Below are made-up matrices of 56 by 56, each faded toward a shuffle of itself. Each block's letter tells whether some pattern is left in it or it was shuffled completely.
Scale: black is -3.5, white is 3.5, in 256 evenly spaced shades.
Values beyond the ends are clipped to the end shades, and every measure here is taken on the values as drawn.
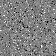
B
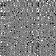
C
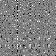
C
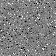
B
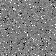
B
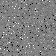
B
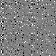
C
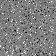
B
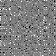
C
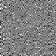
C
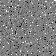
B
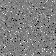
B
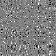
C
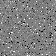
B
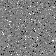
B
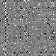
C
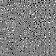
C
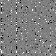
C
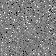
B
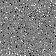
B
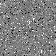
B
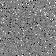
B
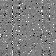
C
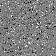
B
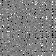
C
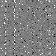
C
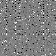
C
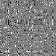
C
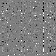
C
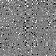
C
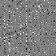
C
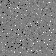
B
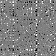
C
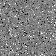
B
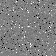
B
